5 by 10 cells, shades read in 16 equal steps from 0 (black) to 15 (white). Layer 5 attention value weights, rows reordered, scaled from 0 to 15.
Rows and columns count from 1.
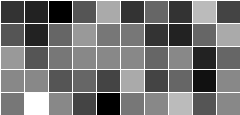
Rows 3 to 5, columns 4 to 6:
8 8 8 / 6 4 10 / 4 0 7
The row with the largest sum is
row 5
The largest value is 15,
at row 5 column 2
